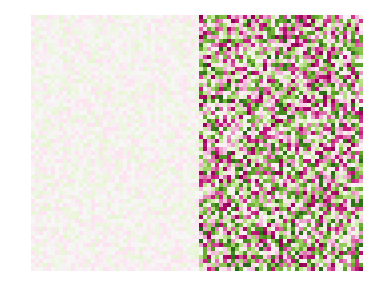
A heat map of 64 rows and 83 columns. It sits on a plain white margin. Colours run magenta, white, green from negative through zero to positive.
Fine speckle covers the field. The values follow a bell shape. The left part is calmer, up to a seam about 50% of the way across. The halves do not mirror each other. No overall slope runs across the table.
